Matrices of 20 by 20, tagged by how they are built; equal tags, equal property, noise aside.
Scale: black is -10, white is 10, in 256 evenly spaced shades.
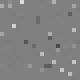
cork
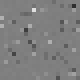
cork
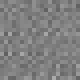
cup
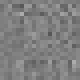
cup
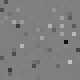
cork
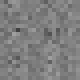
cup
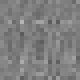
cup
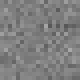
cup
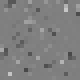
cork
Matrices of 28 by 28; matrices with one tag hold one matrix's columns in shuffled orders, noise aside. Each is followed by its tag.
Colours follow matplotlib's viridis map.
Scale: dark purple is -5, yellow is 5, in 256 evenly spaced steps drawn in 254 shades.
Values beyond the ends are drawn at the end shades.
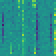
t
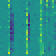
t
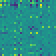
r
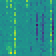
t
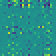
r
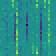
t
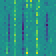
t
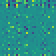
r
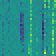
t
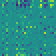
r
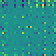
r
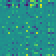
r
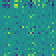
r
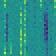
t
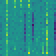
t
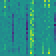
t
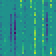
t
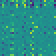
r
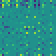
r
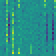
t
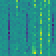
t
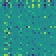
r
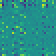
r
